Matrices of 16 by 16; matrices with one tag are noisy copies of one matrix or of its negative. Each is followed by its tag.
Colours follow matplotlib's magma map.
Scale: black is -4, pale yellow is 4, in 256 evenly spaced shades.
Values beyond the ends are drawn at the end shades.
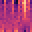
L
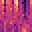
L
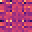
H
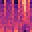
L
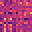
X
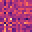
X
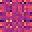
H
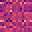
H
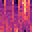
L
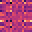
H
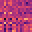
X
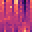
L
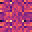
H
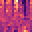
L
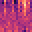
L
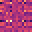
H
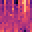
L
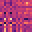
X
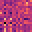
X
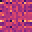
H
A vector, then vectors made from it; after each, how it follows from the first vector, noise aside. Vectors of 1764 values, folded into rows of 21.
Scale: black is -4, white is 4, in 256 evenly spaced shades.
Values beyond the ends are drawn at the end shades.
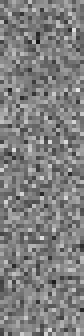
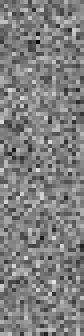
sign-scrambled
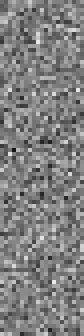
sign-scrambled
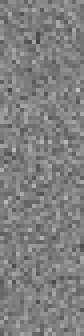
shrunk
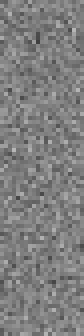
shrunk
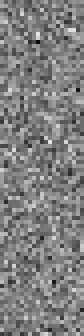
sign-scrambled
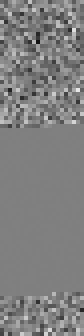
partly zeroed
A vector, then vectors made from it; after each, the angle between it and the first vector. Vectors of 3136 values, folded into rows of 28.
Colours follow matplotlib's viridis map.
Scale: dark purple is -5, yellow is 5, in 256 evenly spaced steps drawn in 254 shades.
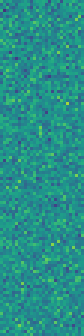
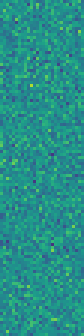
partly opposed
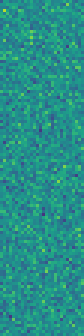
partly opposed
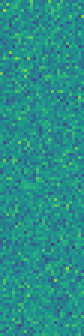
nearly opposite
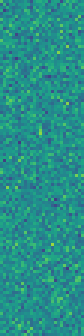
nearly parallel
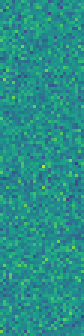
partly aligned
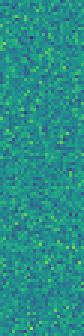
partly aligned
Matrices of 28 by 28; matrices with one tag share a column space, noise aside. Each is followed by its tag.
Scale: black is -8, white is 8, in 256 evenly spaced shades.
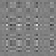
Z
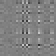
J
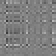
J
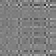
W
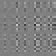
Z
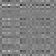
W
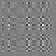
Z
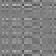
W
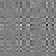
Z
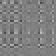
J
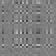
J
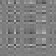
J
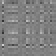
J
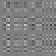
Z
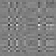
Z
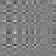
J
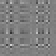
J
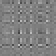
J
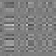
Z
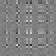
J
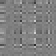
J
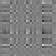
J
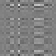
W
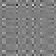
W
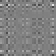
W
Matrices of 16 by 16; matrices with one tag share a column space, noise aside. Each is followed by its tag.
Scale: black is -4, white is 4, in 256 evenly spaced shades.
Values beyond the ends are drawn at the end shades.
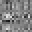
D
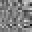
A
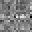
D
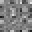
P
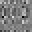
P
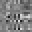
D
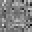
A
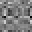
P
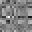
P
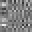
A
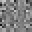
A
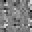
A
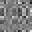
P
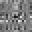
D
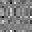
P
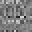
P
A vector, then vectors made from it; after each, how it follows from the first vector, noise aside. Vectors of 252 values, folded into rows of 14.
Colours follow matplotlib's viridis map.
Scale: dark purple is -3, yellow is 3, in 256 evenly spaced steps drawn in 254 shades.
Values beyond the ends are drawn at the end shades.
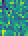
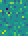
partly zeroed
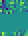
partly zeroed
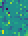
partly zeroed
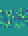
partly zeroed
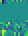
partly zeroed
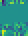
partly zeroed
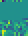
partly zeroed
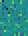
partly zeroed
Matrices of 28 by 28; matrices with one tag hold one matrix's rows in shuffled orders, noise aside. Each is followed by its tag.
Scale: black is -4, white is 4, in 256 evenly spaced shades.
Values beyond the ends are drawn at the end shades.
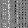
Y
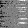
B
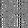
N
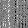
Y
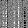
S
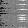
B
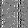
N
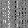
Y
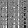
S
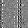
N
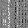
Y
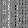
Y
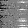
B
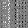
Y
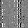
N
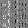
Y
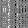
Y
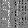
Y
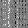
Y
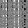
S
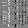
Y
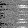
B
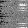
B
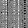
S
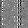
N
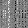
Y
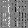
Y
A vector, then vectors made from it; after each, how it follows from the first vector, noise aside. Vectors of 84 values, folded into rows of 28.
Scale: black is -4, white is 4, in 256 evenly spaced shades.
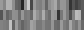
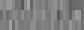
shrunk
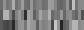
reversed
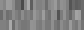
shrunk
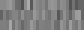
shrunk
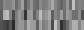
reversed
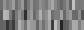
reversed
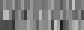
reversed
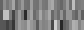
reversed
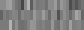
shrunk
